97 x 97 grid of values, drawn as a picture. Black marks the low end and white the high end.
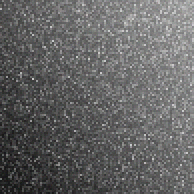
The histogram is bell-shaped. The ninth with the lowest average is the bottom left. No regular stripes run through it. The top right is the ninth with the highest average. No row or column stands out. Neither half mirrors the other. Values rise toward the top right.
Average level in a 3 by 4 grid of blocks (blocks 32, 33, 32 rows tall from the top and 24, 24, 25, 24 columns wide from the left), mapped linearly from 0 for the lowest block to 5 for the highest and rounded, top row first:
2 3 4 5 / 1 2 3 4 / 0 1 2 3
